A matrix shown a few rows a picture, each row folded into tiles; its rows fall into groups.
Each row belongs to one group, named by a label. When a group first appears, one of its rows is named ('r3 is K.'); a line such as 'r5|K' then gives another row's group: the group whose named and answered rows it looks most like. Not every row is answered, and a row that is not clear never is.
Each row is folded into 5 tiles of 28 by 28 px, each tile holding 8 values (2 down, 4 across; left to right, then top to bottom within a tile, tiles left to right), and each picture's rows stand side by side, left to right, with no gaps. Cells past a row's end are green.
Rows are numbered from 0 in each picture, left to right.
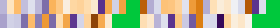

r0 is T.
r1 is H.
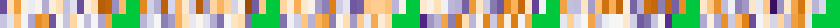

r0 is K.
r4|H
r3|K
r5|K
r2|K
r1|H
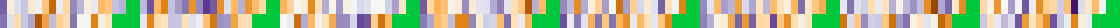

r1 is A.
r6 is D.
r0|K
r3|K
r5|T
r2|D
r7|T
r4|T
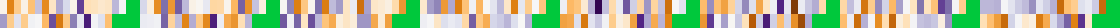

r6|D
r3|H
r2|A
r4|A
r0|K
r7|A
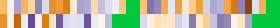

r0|D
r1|H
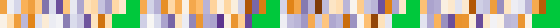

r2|T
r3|D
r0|D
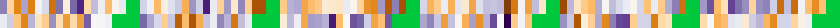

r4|D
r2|H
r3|K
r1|A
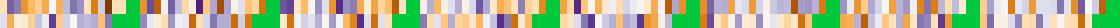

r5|D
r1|A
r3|A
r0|H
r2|A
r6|A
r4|H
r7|D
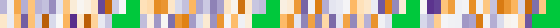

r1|K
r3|H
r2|T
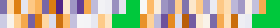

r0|K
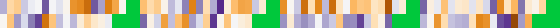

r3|A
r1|K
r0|T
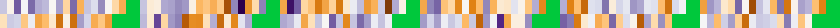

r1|T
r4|K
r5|D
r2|H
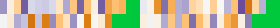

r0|T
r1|T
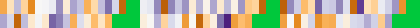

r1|A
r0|D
